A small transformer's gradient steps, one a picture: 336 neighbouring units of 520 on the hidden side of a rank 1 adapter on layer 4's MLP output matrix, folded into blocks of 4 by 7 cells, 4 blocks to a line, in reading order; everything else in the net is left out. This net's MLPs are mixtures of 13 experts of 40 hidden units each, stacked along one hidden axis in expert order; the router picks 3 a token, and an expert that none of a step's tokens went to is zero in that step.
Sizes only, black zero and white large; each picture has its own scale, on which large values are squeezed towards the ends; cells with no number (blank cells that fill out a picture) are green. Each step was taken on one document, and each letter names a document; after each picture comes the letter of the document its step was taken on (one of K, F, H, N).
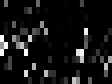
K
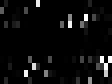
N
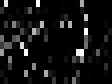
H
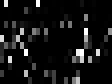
H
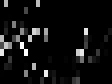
K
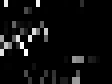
K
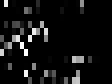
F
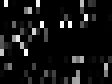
F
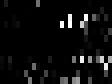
N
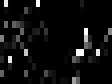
H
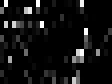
H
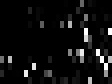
N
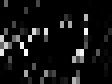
K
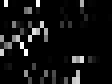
F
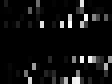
N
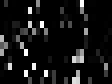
F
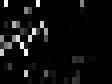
F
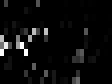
K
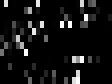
F
